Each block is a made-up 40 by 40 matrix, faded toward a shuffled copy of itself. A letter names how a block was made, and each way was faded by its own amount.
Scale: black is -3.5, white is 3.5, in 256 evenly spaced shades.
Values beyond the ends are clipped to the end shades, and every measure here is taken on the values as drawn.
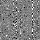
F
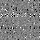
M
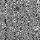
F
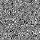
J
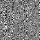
F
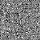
J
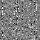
F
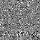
J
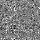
J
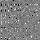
M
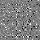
M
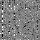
F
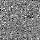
J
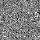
J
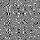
M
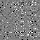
M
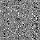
F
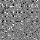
M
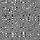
M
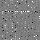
M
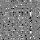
M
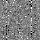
F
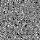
J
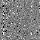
F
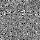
J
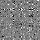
M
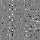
M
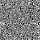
J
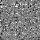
J
